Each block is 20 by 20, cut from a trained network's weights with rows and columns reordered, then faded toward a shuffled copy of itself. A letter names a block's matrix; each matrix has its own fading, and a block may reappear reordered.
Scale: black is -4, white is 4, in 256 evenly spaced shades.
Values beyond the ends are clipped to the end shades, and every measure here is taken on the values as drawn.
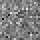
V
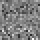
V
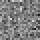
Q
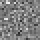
Q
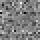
Q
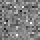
Q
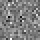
Q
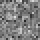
Q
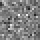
V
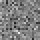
V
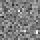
Q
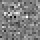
Q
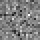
V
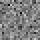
V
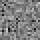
V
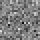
Q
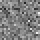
Q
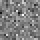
V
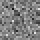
Q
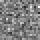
Q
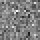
Q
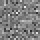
Q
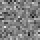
Q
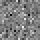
V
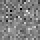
V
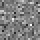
V
